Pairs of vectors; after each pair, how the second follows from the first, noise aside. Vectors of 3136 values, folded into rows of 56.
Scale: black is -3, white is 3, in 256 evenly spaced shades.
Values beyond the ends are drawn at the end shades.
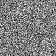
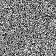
wrapped around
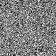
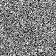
negated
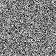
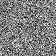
wrapped around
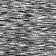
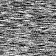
negated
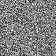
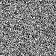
wrapped around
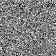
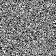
negated
